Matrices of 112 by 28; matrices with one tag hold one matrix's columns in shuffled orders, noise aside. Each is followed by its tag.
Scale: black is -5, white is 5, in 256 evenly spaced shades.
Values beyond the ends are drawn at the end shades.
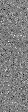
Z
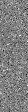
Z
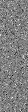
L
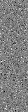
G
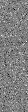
Z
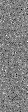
Z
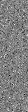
L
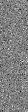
G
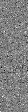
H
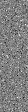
L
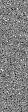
Z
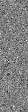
G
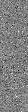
H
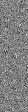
L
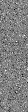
Z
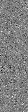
H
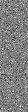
G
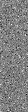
L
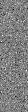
Z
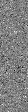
H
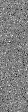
Z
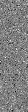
G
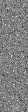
L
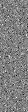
L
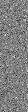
L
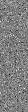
Z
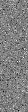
G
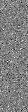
G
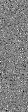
G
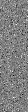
L
